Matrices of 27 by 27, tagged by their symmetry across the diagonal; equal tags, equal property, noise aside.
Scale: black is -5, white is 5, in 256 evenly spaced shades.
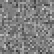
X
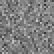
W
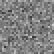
W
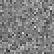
X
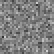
X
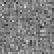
X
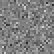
X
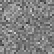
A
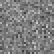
W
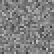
W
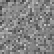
A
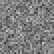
A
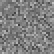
A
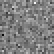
X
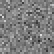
W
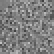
X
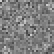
A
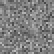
X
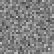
A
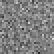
X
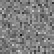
W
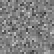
X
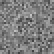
A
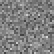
W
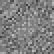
A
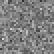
W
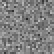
W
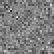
A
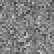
W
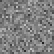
A
